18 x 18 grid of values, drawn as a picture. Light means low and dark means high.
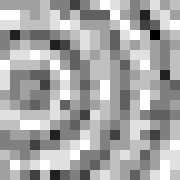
No row or column stands out. Concentric rings centre on the middle left. No overall slope runs across the table.
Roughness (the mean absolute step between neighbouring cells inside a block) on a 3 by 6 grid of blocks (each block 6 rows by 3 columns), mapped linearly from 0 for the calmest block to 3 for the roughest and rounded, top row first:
1 1 2 1 2 2 / 0 1 1 0 1 1 / 1 3 1 1 1 1
